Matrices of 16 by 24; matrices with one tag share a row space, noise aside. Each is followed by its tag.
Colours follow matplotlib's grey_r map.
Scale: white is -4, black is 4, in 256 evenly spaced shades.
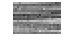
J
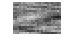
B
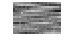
B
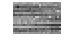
J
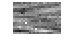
B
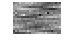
B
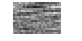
B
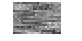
B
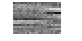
J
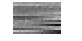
J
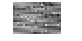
B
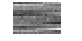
J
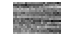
J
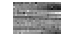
J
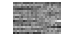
J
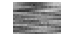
B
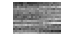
J
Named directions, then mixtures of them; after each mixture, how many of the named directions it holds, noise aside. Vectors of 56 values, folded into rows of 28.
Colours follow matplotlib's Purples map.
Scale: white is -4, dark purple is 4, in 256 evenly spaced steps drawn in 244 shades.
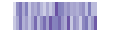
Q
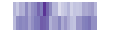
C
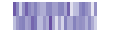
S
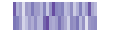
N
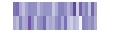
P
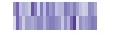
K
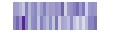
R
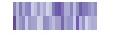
three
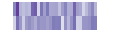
two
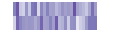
three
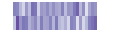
two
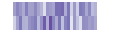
three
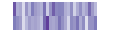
one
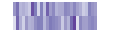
one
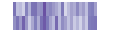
three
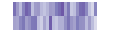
three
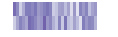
three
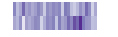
three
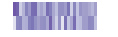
three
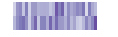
two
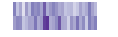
two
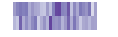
three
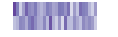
two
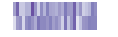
two
